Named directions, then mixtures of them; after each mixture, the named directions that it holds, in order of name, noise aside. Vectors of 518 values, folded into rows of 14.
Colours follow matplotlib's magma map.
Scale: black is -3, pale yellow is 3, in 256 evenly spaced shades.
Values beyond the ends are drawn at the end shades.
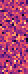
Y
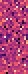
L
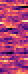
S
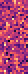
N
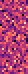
Y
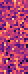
N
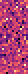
L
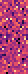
L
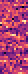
S, Y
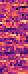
S, Y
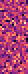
Y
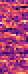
S, Y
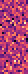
Y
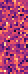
N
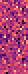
L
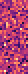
L, N
